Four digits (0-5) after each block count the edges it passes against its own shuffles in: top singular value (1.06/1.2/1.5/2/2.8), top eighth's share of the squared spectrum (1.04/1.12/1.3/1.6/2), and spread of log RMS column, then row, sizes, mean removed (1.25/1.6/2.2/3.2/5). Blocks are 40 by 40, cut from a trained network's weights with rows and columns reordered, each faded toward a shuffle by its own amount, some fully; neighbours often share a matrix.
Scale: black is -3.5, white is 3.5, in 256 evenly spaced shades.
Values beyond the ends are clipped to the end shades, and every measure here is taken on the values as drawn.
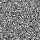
1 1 0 0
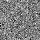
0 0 0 0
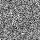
1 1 0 0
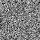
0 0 0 0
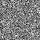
0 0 0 0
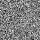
0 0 0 0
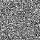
2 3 1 1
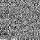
3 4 1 2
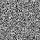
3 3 0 0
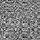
3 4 1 2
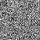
2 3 0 1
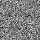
1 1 0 1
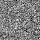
1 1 0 0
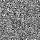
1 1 0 0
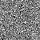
1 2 1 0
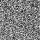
1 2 0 0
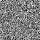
1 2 0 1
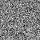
0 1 0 0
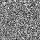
2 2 0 0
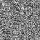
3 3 0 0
